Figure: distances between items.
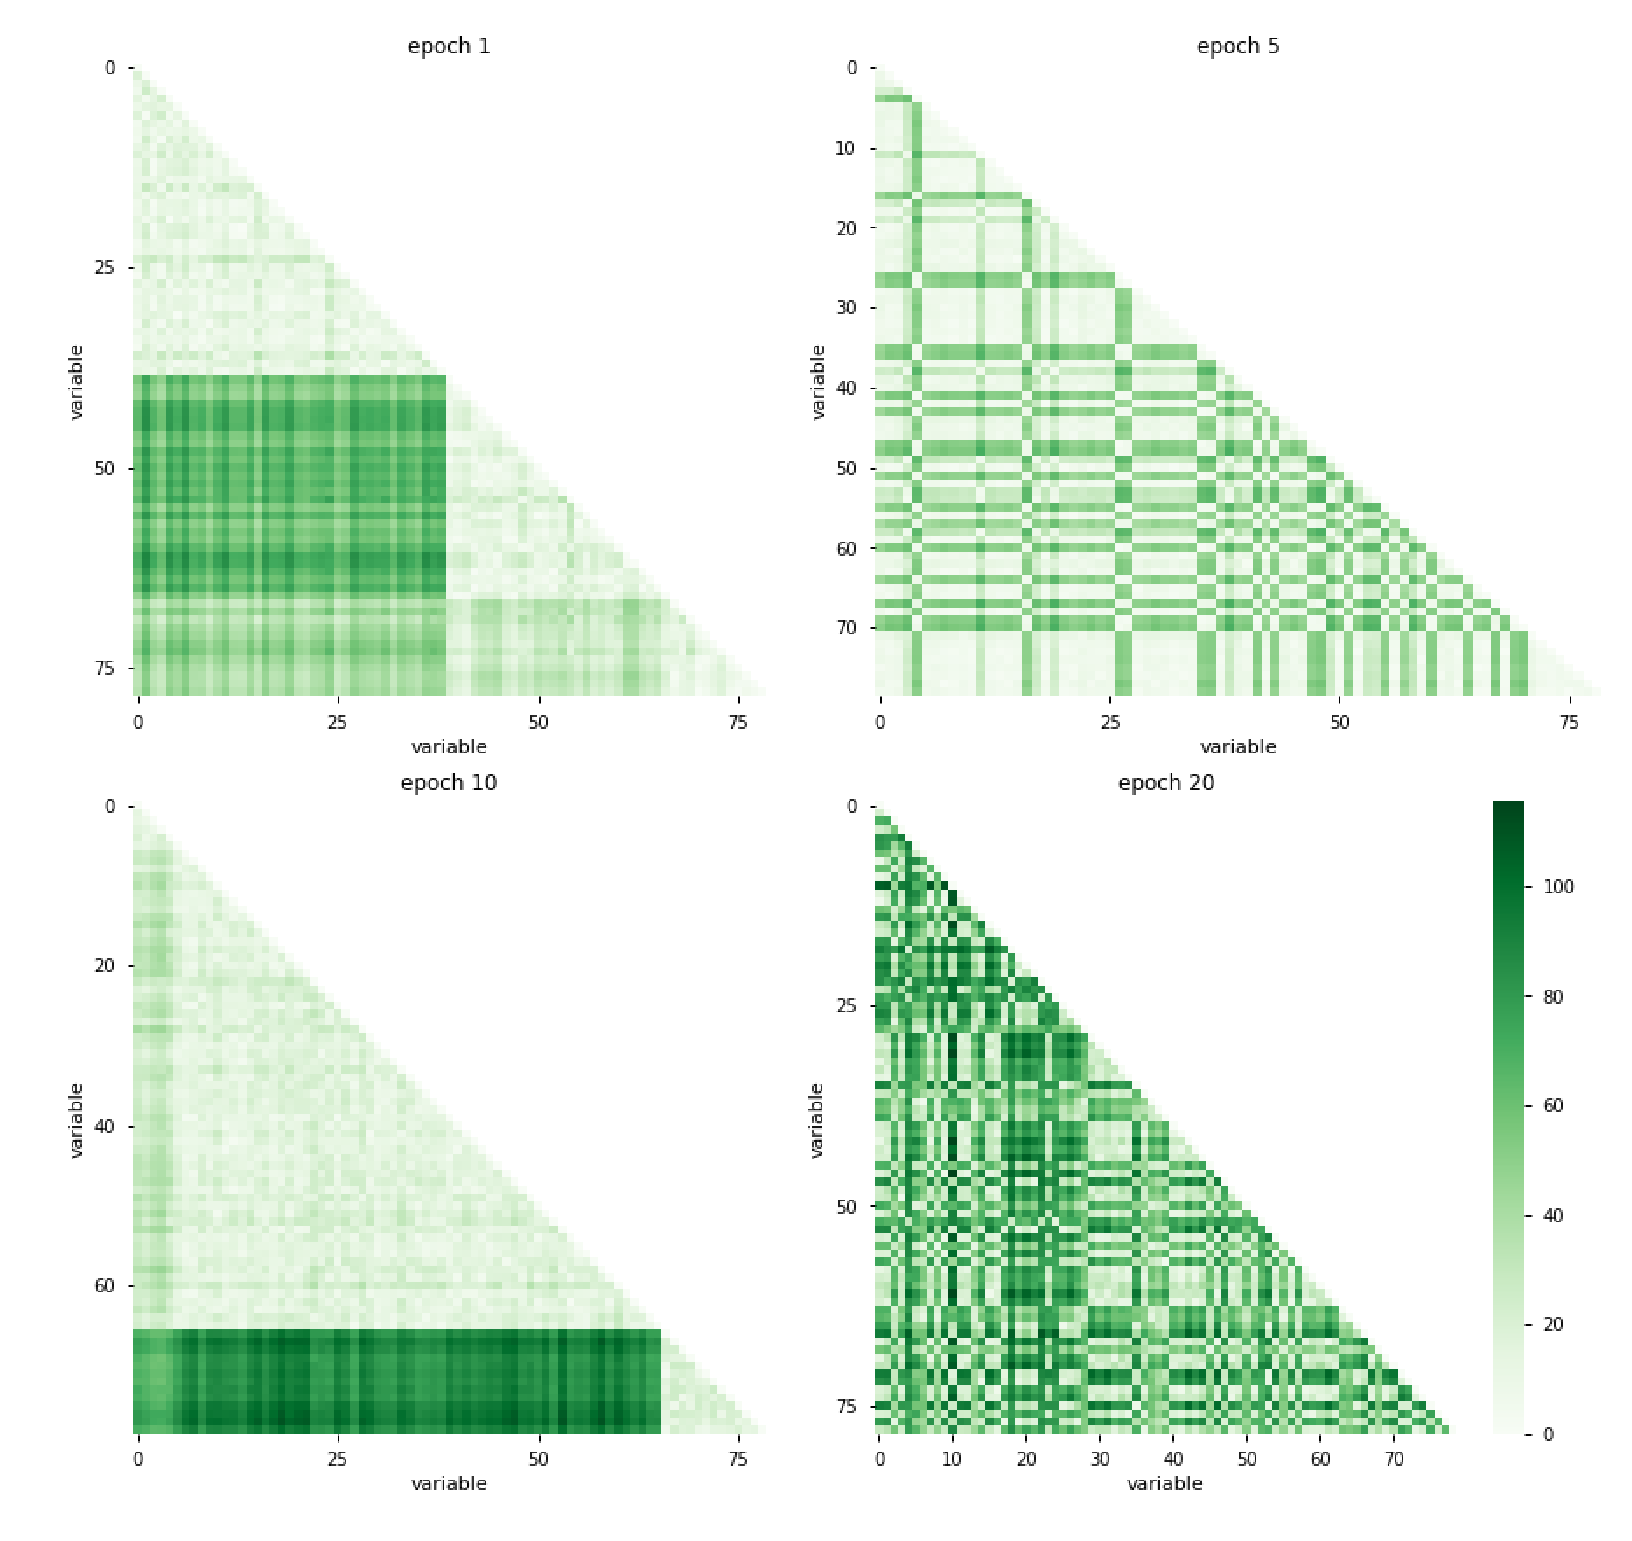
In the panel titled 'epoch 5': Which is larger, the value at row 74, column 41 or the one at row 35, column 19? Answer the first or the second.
the second
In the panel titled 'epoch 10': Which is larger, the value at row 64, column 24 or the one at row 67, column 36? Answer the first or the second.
the second
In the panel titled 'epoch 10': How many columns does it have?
79
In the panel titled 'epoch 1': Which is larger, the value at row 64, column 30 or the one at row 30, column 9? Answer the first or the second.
the first
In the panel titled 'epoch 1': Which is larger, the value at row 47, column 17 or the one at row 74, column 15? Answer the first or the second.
the first
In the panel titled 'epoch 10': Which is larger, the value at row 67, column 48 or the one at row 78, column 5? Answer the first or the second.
the first
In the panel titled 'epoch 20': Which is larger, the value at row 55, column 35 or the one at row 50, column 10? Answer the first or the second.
the second
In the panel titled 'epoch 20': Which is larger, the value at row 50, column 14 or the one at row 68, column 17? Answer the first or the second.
the first
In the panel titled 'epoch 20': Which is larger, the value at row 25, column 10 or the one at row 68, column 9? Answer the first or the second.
the second
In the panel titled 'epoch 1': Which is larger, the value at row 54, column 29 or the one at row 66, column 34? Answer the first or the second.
the first
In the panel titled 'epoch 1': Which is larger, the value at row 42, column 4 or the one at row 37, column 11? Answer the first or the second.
the first
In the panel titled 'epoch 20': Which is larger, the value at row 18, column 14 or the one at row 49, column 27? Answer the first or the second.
the first
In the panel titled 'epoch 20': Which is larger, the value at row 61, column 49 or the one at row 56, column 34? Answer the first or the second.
the first
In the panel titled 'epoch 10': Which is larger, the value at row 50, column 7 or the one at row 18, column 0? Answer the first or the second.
the second
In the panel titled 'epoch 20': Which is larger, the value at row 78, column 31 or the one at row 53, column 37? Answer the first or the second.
the second
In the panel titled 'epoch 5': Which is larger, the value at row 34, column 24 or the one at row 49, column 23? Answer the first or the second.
the second
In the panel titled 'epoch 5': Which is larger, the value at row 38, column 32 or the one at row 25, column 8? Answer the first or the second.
the first
